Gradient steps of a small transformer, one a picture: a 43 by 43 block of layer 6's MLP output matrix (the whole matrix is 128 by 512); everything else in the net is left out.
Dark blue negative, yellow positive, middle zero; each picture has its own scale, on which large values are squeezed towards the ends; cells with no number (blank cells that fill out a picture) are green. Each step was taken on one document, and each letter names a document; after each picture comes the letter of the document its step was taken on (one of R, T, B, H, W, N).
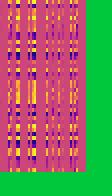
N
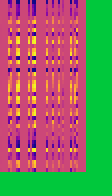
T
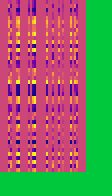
N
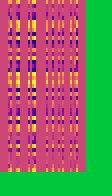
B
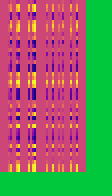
B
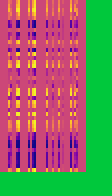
T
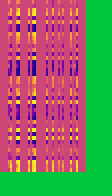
B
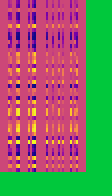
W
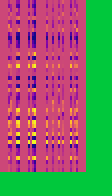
W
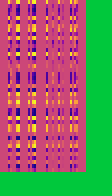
W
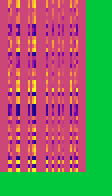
N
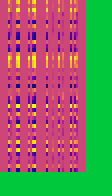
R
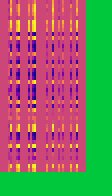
B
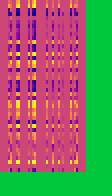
W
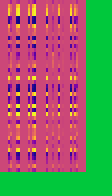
R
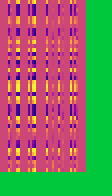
N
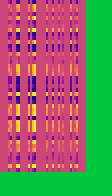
W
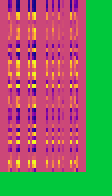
T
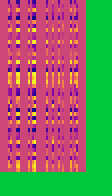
T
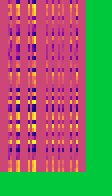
B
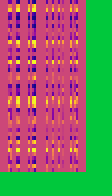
T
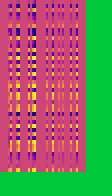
B
